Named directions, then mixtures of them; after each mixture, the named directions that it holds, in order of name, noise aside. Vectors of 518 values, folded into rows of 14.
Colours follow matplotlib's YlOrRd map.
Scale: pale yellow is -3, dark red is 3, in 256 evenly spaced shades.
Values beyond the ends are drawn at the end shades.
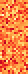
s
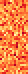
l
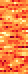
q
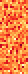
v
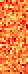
v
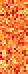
s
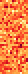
q, v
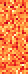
l, s, v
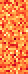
l, s, v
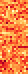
q, s, v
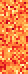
l, s, v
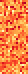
l, s, v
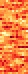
q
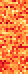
q, s, v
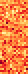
q, s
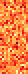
l, s, v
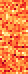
l, q, s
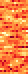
q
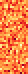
v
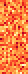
l, v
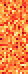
l, v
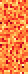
v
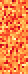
v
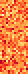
s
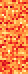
q, s, v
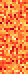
s, v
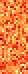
l, s, v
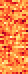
l, q, v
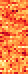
q, s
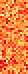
s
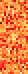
s, v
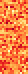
q, s, v
